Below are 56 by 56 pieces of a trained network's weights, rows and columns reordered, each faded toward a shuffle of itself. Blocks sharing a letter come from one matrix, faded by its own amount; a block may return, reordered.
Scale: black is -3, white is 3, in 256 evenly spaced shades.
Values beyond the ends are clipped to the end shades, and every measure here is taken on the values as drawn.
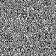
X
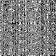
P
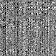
P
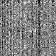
P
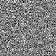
X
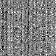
P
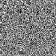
X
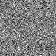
X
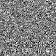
X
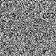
X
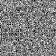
X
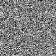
X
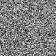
X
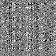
P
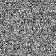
X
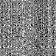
P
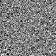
X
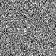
X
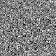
X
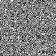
X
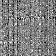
P
